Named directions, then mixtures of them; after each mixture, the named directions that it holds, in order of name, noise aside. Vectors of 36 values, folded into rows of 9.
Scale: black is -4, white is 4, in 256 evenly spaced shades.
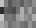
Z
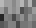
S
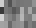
Z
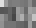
S, Z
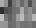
Z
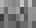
S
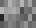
S, Z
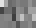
S, Z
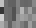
Z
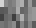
S, Z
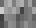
S, Z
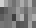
S, Z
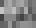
Z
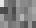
S, Z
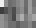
S, Z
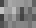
Z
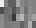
S, Z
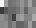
S, Z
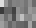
S, Z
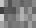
Z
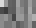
S, Z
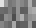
S, Z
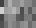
Z
